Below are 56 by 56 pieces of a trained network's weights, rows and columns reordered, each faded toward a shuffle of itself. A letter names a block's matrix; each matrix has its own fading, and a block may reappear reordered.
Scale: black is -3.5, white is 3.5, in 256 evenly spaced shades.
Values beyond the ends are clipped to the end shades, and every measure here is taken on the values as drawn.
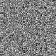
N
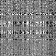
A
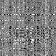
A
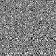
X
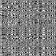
A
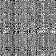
A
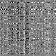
A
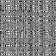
A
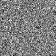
X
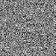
X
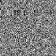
N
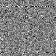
X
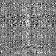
A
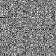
X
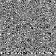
X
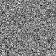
N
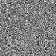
N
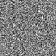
N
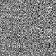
N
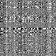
A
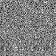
X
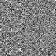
N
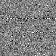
X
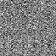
X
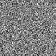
X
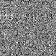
X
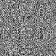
N
